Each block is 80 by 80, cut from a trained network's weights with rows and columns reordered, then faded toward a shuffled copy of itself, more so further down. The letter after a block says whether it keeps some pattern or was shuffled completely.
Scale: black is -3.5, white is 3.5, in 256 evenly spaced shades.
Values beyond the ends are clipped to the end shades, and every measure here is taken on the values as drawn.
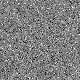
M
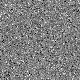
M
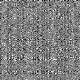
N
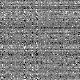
N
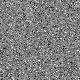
M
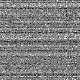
N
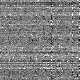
N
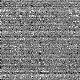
N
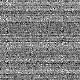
N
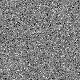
M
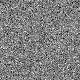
M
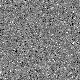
M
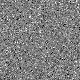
M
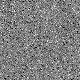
M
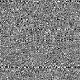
N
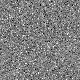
M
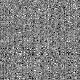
N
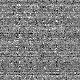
N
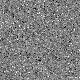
M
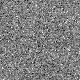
M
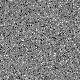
M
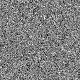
M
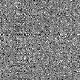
N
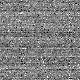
N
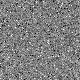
M
